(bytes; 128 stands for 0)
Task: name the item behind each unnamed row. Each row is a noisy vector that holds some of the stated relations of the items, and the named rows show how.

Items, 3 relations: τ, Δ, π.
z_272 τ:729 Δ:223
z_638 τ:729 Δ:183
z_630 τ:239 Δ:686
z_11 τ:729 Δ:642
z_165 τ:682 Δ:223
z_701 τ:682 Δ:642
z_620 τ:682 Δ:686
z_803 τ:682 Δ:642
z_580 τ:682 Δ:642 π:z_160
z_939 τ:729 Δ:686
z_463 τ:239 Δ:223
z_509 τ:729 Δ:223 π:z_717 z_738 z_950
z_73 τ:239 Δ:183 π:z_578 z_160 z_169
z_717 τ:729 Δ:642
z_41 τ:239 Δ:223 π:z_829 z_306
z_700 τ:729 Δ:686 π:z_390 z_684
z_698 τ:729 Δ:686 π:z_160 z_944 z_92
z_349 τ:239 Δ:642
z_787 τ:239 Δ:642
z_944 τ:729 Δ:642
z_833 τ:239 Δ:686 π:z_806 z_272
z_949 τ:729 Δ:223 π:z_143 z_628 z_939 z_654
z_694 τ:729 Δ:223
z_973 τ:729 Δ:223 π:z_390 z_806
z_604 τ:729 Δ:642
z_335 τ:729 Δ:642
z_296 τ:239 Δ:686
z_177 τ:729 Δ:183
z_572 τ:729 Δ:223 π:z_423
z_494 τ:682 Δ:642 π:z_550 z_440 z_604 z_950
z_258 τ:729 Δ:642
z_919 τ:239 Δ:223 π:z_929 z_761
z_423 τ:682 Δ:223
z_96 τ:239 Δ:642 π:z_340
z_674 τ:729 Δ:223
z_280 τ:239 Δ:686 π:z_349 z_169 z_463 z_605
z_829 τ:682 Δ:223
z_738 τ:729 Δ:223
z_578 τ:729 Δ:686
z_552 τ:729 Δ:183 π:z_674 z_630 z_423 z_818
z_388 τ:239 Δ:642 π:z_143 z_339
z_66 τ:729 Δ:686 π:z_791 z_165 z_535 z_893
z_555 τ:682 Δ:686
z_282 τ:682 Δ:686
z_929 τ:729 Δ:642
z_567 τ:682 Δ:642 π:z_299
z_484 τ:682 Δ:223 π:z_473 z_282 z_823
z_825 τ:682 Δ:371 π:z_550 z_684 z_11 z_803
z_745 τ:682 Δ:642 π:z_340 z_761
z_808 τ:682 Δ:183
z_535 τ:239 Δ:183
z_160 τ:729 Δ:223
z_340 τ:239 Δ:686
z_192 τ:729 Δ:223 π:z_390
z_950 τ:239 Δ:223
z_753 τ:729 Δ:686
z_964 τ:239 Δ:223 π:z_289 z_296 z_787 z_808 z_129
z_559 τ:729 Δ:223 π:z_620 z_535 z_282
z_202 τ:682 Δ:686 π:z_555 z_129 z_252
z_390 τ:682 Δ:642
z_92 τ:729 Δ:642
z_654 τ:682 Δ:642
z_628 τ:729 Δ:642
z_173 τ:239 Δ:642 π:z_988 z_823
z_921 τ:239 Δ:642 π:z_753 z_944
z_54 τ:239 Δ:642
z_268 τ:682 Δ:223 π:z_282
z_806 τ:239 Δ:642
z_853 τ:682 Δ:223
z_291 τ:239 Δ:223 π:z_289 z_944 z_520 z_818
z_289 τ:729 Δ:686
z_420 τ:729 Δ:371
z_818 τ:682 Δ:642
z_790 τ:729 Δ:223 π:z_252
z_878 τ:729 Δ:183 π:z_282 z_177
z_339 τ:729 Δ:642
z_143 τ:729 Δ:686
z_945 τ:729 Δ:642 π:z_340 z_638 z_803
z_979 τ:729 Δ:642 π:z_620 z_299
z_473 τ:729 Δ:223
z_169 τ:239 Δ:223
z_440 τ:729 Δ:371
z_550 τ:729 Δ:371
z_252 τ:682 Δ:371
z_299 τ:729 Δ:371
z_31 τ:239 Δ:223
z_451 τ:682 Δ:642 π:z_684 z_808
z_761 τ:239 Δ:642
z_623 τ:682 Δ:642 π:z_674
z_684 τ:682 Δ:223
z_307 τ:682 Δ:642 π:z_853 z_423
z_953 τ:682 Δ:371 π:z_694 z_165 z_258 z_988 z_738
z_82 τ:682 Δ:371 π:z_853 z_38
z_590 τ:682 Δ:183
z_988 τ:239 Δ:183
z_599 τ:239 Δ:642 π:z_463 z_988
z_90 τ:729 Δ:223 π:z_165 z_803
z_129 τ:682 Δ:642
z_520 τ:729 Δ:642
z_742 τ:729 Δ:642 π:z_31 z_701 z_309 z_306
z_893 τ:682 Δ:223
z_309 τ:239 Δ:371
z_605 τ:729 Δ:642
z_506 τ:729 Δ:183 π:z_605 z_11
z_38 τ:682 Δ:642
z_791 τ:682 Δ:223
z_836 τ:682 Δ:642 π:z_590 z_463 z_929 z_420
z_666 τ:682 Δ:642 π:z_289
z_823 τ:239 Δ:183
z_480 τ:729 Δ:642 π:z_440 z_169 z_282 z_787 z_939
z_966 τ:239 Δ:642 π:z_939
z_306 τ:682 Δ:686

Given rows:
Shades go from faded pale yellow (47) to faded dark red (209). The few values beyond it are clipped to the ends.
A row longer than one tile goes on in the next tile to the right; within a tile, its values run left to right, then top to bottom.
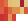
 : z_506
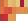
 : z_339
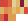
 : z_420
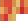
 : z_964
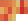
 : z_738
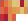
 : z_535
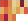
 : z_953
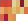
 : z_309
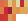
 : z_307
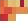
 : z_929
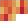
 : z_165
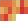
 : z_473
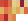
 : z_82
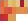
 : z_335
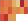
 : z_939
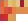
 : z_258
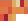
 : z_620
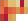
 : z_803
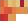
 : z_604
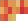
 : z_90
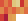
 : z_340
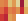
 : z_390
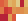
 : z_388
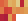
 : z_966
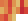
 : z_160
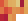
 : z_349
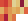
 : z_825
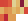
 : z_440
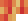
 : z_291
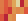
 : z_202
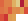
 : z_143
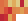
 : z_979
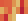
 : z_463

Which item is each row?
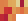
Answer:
z_580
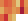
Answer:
z_684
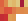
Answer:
z_11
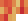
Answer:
z_41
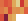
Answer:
z_282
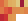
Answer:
z_944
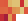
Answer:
z_878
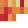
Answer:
z_451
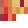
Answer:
z_73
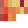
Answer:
z_638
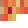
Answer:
z_572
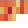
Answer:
z_423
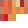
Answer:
z_630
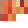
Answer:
z_698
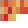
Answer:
z_559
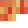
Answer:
z_674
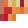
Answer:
z_836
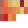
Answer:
z_177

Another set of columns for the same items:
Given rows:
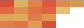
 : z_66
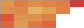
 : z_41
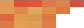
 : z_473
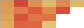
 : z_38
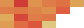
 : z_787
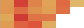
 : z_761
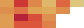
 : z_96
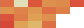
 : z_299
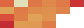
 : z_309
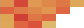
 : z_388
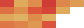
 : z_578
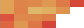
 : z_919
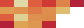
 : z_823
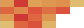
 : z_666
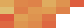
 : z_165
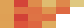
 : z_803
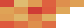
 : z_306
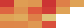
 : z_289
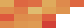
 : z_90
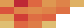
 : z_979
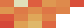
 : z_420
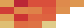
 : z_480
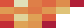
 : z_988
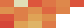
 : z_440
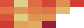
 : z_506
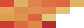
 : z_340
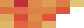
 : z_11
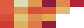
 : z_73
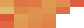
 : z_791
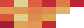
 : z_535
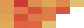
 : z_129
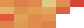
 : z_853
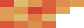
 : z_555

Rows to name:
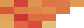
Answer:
z_966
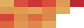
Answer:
z_268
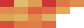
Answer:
z_296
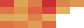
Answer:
z_939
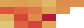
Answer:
z_599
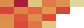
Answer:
z_390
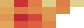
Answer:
z_745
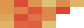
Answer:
z_818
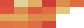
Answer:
z_280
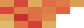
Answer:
z_921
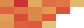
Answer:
z_806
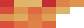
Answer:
z_833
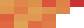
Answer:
z_169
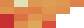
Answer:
z_825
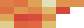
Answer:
z_307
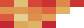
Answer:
z_177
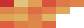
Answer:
z_630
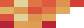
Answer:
z_590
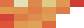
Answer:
z_82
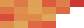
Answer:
z_291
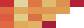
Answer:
z_552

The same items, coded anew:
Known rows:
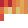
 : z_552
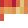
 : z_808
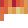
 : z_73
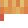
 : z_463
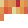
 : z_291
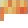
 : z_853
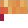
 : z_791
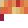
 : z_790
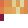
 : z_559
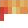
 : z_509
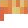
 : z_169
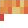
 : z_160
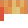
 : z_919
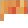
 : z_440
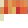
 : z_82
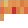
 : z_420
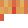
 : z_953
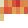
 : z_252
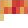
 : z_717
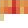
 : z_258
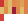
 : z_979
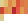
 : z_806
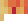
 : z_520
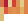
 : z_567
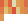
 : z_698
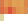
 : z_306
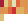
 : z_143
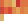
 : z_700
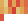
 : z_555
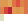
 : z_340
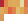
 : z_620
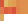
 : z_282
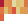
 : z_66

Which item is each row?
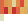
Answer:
z_388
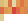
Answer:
z_630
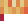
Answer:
z_674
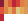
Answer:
z_506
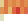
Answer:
z_307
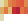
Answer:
z_38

